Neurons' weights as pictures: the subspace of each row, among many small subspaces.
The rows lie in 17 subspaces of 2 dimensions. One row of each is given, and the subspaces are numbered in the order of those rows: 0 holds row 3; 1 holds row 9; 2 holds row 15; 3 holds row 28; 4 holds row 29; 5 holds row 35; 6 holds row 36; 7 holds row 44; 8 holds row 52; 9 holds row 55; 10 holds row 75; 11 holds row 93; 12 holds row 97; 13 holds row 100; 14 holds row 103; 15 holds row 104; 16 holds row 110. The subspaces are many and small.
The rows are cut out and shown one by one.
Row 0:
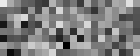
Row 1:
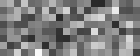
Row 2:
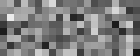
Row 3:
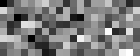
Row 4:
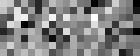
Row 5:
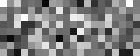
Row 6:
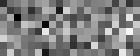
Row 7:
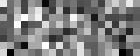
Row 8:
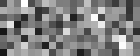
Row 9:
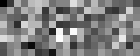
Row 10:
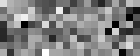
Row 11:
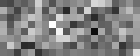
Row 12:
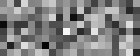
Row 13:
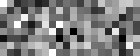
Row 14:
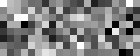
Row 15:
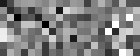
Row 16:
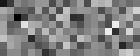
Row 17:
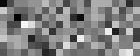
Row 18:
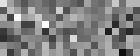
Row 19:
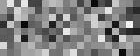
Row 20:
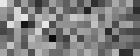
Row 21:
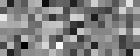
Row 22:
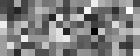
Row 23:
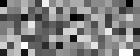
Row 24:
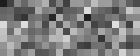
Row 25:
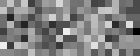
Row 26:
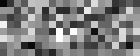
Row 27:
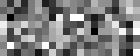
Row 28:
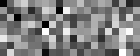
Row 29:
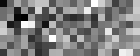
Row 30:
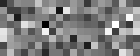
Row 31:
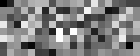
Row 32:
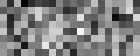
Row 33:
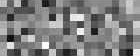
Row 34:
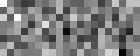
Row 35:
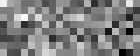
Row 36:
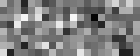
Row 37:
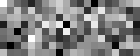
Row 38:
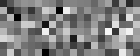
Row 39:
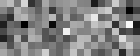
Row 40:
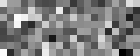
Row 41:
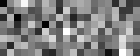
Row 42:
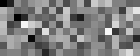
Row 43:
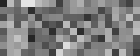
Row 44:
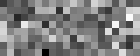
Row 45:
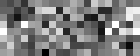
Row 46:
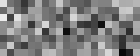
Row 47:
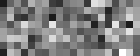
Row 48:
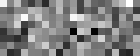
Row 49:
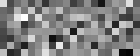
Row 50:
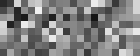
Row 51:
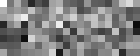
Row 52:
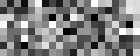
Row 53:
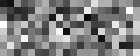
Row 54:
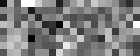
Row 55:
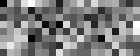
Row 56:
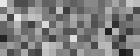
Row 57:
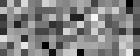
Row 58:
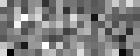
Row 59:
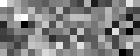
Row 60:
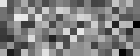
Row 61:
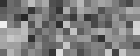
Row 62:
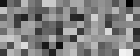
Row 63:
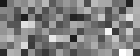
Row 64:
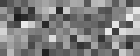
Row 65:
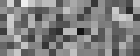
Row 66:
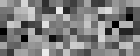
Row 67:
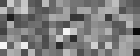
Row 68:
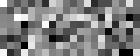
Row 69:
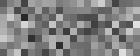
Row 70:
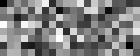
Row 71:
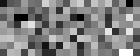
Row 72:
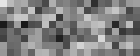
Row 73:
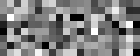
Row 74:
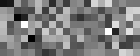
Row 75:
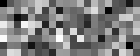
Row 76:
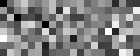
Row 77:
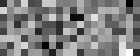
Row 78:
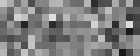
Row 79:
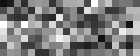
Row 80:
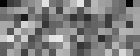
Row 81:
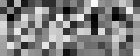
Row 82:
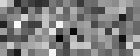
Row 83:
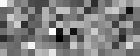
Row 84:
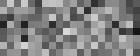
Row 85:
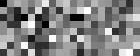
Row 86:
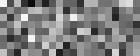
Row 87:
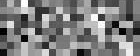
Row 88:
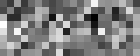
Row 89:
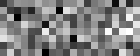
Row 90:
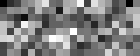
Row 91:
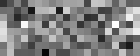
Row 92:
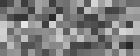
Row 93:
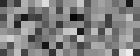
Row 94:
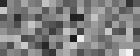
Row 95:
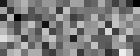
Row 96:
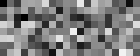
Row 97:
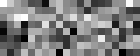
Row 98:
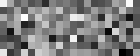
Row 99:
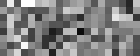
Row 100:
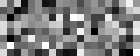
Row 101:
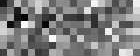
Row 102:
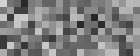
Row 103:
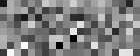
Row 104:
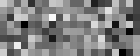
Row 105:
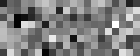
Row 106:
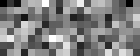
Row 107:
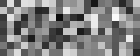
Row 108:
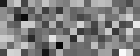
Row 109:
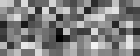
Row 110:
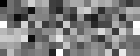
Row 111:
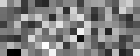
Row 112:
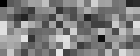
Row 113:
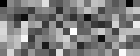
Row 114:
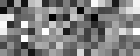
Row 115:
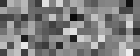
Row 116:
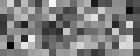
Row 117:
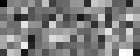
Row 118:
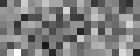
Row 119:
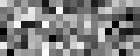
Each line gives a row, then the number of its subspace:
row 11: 1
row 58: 6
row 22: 12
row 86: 16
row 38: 3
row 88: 16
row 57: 5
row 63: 8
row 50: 4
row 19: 8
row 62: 5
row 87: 6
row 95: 2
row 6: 3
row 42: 0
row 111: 10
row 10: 7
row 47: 15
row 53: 12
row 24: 12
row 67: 15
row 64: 7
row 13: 1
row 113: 12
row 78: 15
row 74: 0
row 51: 16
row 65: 9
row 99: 9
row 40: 7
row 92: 11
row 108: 14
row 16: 0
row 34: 3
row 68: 15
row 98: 8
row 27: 13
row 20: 4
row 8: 6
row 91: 7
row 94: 0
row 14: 5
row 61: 16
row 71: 5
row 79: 11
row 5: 11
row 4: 4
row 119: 6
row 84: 8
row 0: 10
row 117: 15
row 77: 5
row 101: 4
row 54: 9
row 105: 7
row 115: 8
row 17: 0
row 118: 10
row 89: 3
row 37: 9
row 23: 8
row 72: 11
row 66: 6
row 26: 1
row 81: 16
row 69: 14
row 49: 14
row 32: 9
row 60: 14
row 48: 12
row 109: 10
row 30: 2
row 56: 2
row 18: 2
